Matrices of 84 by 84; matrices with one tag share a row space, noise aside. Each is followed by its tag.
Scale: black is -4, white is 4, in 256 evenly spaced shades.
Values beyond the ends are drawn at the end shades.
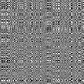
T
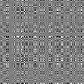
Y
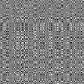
Y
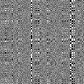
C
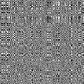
T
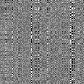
C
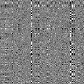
C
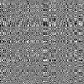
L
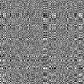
L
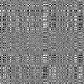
L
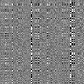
C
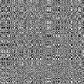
T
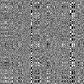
C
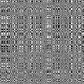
T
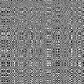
T
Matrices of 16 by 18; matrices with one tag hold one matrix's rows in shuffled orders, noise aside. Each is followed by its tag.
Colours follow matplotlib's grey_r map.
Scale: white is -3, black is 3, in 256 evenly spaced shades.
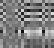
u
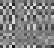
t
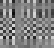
t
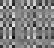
t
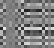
u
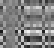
u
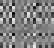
t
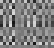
t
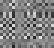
t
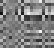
u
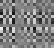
t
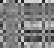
u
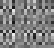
t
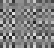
t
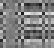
u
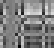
u
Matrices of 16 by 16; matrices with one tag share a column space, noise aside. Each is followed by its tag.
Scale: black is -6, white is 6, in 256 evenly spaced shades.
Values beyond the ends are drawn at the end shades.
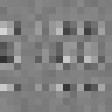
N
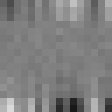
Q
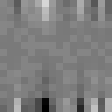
Q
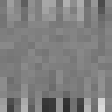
Q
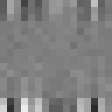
Q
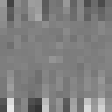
Q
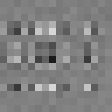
N
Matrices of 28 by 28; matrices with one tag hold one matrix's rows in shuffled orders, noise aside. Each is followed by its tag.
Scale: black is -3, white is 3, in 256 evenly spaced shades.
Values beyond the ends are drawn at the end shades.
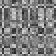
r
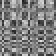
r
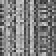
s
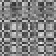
r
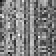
s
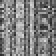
s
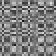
r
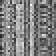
s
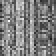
s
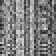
s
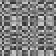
r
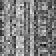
s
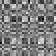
r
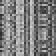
s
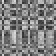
r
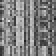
s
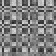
r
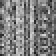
s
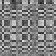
r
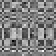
r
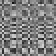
r
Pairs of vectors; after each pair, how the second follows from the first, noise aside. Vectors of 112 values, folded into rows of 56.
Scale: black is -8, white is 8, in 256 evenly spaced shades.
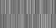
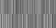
wrapped around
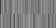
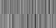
wrapped around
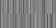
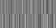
wrapped around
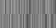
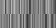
scaled up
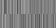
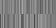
wrapped around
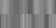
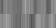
wrapped around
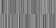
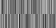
scaled up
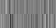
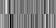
scaled up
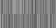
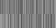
wrapped around
